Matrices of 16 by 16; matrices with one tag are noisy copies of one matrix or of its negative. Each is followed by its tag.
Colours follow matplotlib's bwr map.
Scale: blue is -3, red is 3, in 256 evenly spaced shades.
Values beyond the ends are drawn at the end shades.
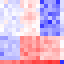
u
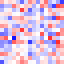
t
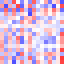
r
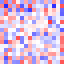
r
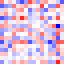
t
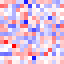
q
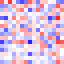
t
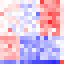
u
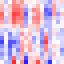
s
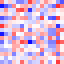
t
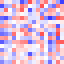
t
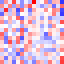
r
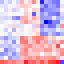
u
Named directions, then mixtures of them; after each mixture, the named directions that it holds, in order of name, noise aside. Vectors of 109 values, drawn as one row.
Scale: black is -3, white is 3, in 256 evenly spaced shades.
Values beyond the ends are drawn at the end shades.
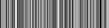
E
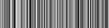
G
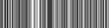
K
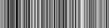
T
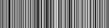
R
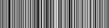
R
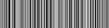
G, R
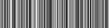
G, K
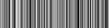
G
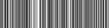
K, R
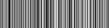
R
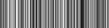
T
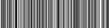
E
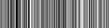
G, T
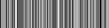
E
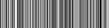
E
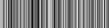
K, T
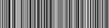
G, R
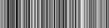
T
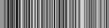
T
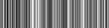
K, T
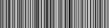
E, R
